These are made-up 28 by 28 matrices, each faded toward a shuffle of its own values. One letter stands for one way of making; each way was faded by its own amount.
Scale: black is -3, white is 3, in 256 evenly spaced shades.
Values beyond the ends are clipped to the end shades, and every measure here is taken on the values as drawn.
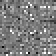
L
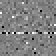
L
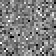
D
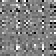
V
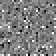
L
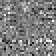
L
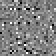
L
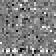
L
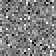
D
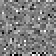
L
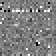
L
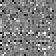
L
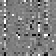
V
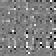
V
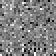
L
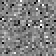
L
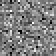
D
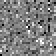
D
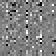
V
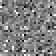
L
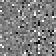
D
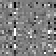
V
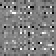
V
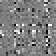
V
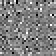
L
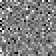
L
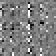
V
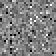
D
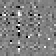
V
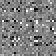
L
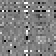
V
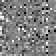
D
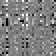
V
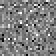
L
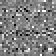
L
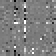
V
